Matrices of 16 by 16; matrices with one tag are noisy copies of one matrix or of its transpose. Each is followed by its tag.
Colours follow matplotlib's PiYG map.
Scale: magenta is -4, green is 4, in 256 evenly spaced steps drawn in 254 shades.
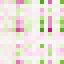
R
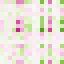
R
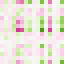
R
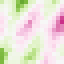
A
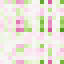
R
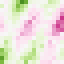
A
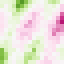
A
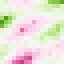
A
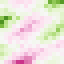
A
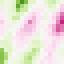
A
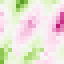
A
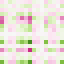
R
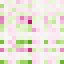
R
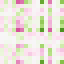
R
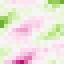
A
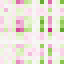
R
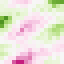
A
